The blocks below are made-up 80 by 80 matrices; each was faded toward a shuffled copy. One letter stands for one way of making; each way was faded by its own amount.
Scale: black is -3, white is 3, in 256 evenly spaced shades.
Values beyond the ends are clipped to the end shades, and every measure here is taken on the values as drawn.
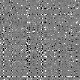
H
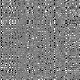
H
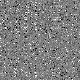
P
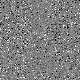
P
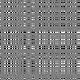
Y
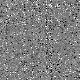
P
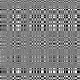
Y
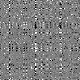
H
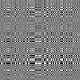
Y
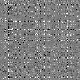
H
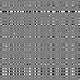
Y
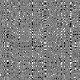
H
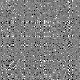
H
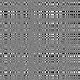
Y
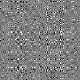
H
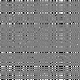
Y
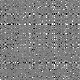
H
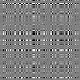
Y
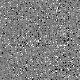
P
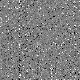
P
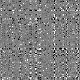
H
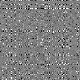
H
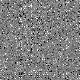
P
